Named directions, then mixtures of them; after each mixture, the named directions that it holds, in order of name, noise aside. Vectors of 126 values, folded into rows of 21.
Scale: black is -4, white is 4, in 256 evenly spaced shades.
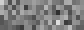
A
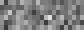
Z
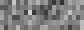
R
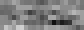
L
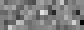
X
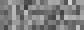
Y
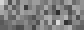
A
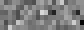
X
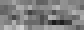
L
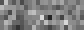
L, Z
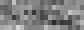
L, R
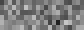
A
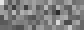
A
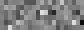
X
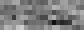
L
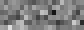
L, X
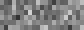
R, X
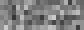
L, Y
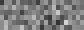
A, Z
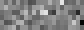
R, X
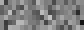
X, Z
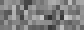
Y, Z
